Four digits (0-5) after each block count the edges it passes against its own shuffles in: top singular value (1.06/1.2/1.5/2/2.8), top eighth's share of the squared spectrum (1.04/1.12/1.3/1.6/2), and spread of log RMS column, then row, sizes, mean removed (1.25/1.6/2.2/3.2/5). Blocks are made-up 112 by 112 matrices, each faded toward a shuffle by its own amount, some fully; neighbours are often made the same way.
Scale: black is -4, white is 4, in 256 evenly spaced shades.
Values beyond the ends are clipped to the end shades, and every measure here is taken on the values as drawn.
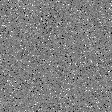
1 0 0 0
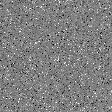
1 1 0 0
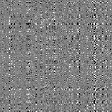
5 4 4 3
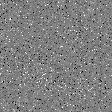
2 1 0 0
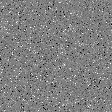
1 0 0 0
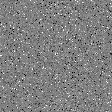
2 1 0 0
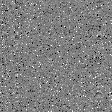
3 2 1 0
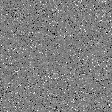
3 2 0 0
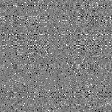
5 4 2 3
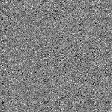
4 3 1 1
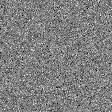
1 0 0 0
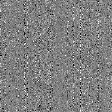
2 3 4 0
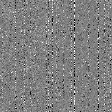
3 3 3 0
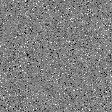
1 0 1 0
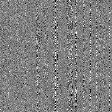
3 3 4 0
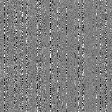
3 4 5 0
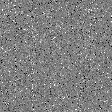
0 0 1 0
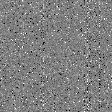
2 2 2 0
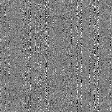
2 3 4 0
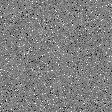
0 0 0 0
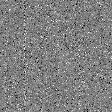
1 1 2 0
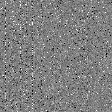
2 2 2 0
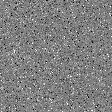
0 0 0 0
